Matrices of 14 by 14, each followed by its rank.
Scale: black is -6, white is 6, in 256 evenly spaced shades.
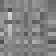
two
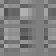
one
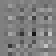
two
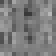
two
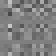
two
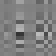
one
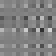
one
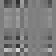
one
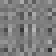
two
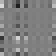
one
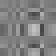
one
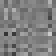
two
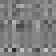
two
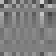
one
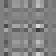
one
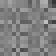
two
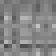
two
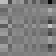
one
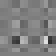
one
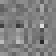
two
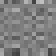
two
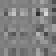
two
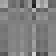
one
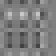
one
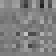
two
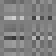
one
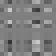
one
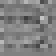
two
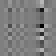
one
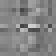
two
